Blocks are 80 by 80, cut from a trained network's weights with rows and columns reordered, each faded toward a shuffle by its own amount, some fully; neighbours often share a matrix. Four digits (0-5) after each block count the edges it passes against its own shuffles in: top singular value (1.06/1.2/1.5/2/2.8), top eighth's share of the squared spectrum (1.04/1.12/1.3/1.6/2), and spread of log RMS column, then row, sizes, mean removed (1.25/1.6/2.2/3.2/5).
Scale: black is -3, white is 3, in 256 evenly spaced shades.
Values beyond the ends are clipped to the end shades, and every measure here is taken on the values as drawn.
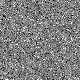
1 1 0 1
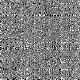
3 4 2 3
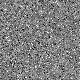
0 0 0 0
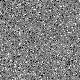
1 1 0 0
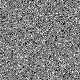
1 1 0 0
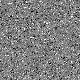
0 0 0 0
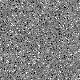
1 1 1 0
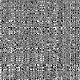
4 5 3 4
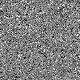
2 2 1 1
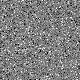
0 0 0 0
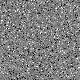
0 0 0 0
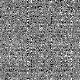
3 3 3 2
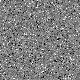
0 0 0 0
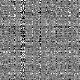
3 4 4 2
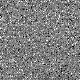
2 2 1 0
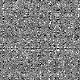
3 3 3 1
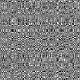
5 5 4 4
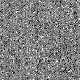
2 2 1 1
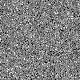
1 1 0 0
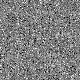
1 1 0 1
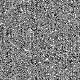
2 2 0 1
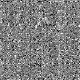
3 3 1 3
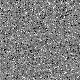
0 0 0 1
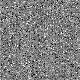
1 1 0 1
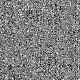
2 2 1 1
